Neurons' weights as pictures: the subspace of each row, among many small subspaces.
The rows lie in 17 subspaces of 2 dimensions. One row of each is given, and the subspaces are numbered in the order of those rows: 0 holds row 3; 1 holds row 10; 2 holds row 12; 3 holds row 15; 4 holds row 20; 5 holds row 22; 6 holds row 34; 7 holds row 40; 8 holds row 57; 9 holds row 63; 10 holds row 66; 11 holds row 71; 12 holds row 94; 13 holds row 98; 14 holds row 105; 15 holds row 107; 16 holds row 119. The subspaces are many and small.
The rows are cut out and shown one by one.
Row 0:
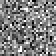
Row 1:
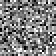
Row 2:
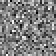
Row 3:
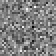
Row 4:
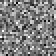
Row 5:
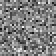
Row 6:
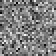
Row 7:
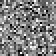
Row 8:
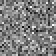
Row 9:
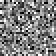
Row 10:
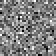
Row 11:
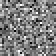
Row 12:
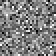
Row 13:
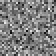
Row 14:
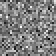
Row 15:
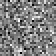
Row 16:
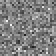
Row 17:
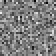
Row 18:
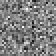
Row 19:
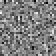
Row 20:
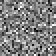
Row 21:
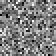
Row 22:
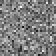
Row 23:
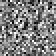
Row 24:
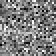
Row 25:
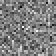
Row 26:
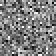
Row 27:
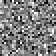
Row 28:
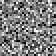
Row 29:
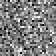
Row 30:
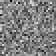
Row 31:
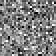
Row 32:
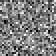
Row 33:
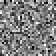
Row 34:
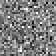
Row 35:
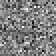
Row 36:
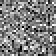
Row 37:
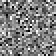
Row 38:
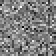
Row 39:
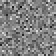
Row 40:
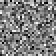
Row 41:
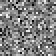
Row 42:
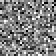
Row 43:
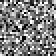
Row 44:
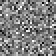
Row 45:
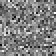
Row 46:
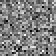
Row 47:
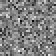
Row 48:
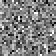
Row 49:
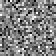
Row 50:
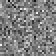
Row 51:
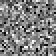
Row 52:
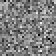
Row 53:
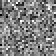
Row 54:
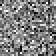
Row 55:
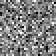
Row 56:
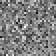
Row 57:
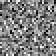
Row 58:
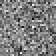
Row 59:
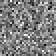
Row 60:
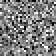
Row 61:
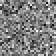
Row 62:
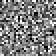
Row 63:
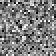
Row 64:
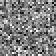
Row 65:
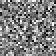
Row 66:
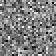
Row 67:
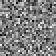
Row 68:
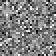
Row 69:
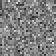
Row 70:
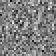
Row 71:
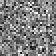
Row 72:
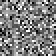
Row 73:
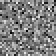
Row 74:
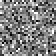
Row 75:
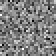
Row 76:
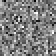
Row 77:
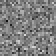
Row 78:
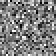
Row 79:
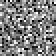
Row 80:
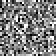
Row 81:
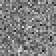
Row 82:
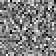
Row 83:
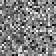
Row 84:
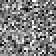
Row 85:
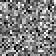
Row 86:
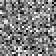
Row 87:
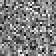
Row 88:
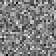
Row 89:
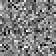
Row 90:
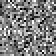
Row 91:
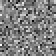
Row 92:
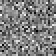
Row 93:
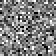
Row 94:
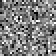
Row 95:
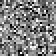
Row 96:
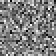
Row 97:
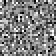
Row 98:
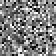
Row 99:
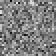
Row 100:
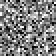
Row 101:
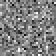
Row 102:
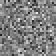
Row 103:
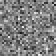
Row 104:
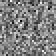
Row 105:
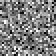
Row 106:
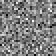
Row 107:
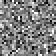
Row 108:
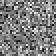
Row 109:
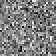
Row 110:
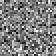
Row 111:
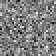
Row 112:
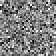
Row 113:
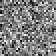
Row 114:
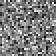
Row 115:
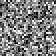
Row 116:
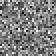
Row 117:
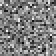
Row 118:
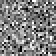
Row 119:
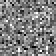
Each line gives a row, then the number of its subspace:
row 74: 12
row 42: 8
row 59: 15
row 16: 16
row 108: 11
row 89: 6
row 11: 11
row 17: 7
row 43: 9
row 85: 16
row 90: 6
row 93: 1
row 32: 14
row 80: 9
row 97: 9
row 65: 1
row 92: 13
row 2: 7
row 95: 11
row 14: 16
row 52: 16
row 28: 4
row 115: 14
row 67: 4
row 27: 15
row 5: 4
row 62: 7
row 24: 0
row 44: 3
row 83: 13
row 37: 2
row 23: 15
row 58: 3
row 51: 0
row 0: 6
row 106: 4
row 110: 4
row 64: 14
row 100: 8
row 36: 5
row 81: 5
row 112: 2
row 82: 1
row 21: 5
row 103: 8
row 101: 14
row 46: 16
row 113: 12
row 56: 9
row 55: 8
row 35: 0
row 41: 5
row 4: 9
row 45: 0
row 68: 2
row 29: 3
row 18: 0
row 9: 1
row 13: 14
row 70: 15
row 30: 12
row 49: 13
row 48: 15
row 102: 13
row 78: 7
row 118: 6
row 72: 3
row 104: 15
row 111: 8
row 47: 5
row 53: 11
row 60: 1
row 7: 11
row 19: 7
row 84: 0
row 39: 2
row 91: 13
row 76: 12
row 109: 6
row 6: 12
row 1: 4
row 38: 3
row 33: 7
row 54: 3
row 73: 8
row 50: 6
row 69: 11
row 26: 10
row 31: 10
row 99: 12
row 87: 11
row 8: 13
